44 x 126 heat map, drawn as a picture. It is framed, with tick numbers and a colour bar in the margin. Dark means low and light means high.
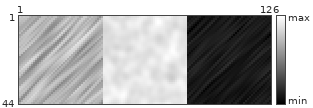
It is made of 1 by 3 panels. Panel 1,1: high, slanting up to the right. Panel 1,2: very high, blotchy, faint in contrast. Panel 1,3: very low, slanting up to the right, faint in contrast.
